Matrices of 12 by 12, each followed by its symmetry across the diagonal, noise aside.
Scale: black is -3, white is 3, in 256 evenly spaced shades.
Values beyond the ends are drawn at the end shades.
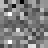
neither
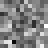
neither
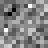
symmetric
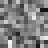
antisymmetric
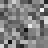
antisymmetric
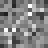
symmetric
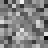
neither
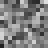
antisymmetric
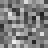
antisymmetric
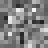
symmetric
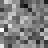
neither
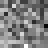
antisymmetric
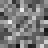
symmetric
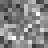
symmetric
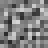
antisymmetric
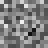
symmetric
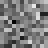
neither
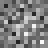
symmetric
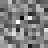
antisymmetric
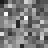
neither
